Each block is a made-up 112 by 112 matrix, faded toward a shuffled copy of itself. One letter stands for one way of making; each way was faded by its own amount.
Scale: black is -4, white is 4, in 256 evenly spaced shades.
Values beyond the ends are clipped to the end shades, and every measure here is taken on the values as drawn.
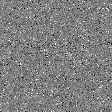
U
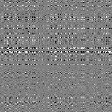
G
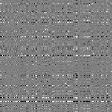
G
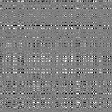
G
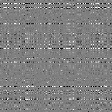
G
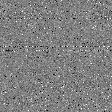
U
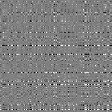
G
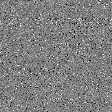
U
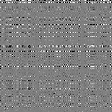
G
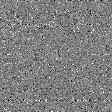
U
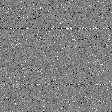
U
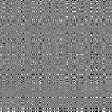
G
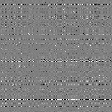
G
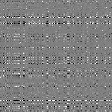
G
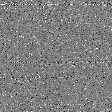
U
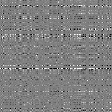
G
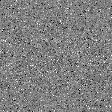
U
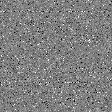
U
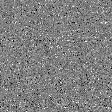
U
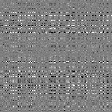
G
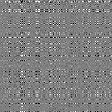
G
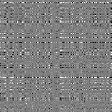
G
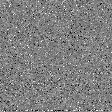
U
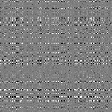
G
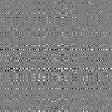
G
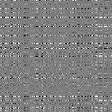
G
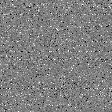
U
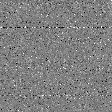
U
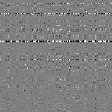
G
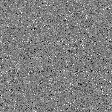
U
